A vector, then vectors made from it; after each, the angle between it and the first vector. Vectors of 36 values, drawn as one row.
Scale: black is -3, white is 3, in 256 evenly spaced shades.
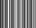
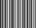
nearly parallel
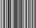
nearly opposite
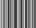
nearly opposite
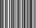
nearly parallel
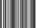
orthogonal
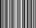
nearly parallel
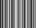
nearly parallel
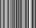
partly opposed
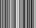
partly aligned
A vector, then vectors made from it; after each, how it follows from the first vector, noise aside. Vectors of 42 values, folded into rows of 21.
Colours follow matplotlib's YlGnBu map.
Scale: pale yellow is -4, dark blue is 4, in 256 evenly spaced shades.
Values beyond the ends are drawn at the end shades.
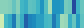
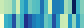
scaled up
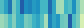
wrapped around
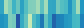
wrapped around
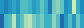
negated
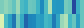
copied
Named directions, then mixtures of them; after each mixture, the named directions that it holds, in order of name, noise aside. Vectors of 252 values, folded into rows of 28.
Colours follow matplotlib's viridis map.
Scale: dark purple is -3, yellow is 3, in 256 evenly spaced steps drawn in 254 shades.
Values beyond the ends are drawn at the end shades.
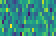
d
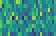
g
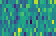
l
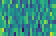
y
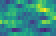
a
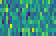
d, y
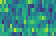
a, d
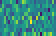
g, l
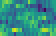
a, y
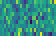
g, l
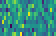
d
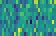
l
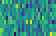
l, y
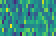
d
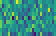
g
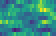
a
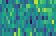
a, l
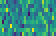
d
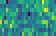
a, d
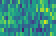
a, y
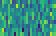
y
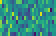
d, g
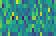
g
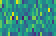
g
